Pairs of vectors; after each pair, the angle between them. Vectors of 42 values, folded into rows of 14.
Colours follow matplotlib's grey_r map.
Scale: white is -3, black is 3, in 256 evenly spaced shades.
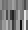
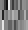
orthogonal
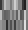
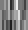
partly aligned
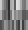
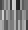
partly opposed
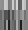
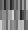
partly opposed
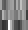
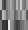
nearly parallel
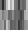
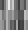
nearly parallel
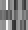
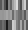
nearly opposite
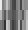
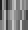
nearly opposite
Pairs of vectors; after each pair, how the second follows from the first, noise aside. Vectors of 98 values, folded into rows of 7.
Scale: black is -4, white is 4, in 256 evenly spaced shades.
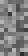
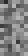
reversed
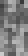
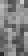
negated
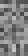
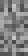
reversed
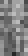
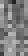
reversed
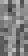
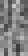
reversed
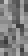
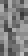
reversed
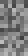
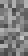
negated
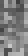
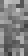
reversed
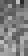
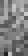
reversed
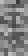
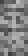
negated
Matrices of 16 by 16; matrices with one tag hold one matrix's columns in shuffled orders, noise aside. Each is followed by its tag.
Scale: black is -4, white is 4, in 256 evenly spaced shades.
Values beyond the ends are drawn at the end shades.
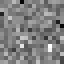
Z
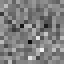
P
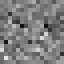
P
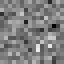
Z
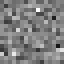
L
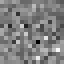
P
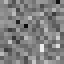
Z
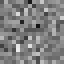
Z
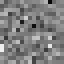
Z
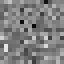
Z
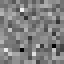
L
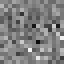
P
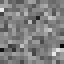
L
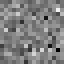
L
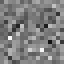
P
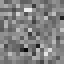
L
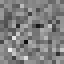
P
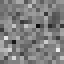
P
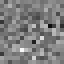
P
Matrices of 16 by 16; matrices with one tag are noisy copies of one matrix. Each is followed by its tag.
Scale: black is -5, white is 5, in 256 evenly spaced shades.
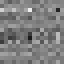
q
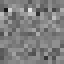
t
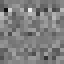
t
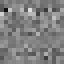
t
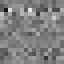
t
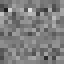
t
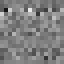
t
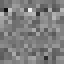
t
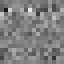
t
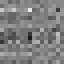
q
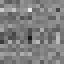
q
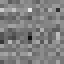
q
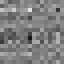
q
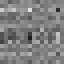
q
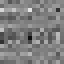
q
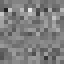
t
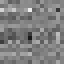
q
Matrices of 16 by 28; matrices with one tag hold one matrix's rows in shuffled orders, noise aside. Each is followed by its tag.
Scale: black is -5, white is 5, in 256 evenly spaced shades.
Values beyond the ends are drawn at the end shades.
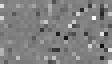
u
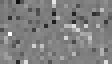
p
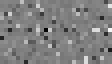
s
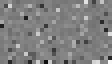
s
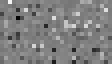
p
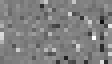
u
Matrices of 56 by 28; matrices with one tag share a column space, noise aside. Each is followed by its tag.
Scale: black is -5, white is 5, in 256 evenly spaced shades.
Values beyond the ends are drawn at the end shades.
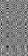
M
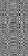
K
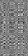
K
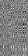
M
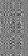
K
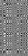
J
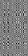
K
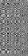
J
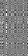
K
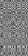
M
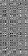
J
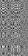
M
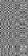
M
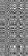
M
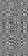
K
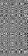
J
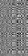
J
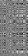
J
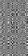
K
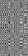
K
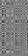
J
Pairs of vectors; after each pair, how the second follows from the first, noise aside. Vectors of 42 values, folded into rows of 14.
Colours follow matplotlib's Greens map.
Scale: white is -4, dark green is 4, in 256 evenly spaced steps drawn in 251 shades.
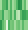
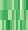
reversed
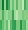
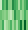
reversed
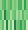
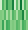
reversed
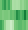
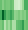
reversed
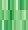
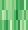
reversed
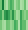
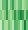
reversed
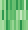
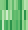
reversed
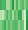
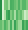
reversed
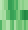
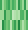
shuffled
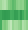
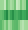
reversed
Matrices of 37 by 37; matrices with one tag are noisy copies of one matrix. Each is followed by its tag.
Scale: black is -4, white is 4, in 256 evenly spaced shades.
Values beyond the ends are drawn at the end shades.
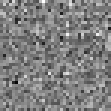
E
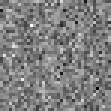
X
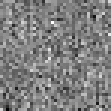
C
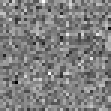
E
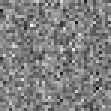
X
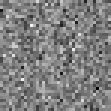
X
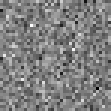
X
